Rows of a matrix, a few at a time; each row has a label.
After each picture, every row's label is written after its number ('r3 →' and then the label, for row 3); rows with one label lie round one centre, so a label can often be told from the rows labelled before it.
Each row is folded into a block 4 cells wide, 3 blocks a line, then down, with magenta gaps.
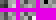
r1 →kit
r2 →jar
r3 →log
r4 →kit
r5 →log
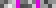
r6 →jar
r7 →kit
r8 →log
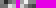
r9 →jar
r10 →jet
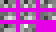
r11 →log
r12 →log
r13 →jar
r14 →jar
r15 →jar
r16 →kit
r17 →jar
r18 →jet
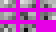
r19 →jet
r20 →jet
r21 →kit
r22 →jet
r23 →kit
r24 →kit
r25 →log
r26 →kit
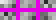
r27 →jet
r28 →jet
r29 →log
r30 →log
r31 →jet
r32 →kit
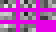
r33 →log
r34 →log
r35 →kit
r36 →jet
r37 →log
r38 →kit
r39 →jet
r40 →kit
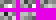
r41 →jar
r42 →log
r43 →jar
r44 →log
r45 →jet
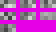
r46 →jar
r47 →kit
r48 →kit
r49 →log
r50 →jar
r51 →jet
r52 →kit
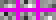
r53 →jar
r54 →jar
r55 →jet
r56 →log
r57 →kit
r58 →jar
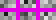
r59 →jar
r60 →log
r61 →jet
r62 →log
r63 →kit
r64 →log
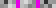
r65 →jar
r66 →jet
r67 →log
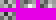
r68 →log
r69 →jar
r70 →jar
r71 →log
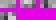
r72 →jet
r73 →jet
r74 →kit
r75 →kit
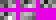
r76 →kit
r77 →jar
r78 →log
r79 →jar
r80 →jet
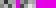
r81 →log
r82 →jar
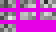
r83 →kit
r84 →jar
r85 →log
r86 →jar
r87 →jet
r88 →jet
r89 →log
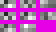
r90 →jar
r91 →log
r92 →jet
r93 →log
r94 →jar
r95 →kit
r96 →jar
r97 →jet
